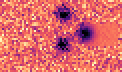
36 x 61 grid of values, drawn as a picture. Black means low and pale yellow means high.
The middle right is the smoothest part. No regular stripes run through it. The values are skewed, with a long tail toward low values. There is no overall slope. Three dips sink into the field. An odd patch, calmer than its surroundings, sits in the middle right.
